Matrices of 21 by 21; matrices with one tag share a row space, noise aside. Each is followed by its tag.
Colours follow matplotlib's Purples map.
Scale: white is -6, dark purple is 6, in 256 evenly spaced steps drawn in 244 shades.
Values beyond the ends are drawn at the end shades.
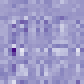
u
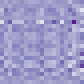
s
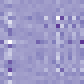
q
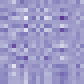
u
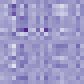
u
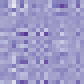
u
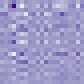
u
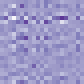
u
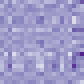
s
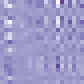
q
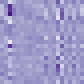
q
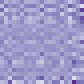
s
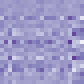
s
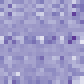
s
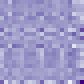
s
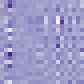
q
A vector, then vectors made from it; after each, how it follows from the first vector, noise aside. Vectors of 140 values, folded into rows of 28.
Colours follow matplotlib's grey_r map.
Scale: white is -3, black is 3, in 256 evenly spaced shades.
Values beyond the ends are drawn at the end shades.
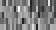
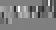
partly zeroed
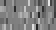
partly zeroed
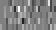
partly zeroed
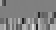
partly zeroed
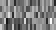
wrapped around
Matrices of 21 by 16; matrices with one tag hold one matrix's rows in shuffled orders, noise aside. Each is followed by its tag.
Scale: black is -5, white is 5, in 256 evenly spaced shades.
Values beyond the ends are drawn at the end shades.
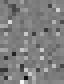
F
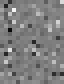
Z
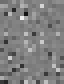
F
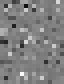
F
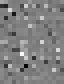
F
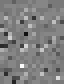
F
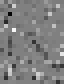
Z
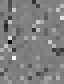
Z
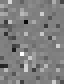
F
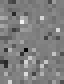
F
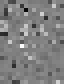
F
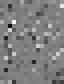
Z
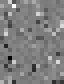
Z
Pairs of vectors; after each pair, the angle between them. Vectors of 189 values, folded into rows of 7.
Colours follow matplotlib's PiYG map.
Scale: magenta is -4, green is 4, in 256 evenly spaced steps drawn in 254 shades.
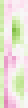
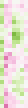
nearly parallel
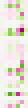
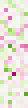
partly aligned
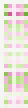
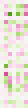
nearly opposite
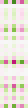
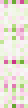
nearly parallel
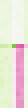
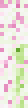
partly opposed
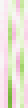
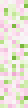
orthogonal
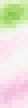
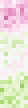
nearly opposite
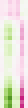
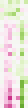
nearly opposite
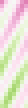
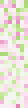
orthogonal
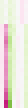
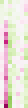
nearly parallel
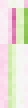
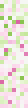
orthogonal
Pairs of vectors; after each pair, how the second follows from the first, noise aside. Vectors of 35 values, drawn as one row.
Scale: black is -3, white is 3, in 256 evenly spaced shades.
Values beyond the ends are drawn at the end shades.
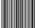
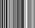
shuffled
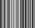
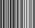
wrapped around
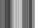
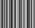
shuffled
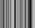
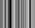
wrapped around
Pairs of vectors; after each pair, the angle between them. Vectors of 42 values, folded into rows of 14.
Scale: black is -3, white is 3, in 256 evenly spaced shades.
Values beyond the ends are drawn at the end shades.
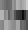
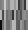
orthogonal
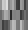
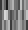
orthogonal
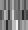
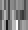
nearly parallel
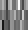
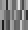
nearly parallel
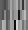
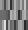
partly aligned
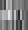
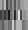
nearly opposite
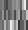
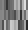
nearly parallel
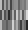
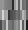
orthogonal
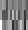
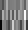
nearly opposite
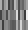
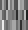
nearly opposite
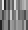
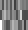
partly opposed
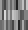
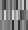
nearly parallel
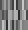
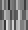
partly opposed
